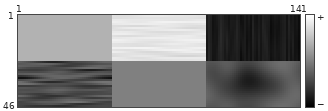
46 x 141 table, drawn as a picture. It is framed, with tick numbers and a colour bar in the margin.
The table splits into 2 rows of 3 panels. Panel 1,1: high, flat. Panel 1,2: very high, streaked across, faint in contrast. Panel 1,3: very low, streaked downward, faint in contrast. Panel 2,1: low, streaked across. Panel 2,2: middling, flat. Panel 2,3: low, smooth.
